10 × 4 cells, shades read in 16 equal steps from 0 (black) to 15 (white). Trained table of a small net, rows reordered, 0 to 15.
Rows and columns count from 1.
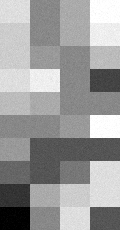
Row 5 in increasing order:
8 8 10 11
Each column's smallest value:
0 5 5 4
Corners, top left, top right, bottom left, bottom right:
13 15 0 5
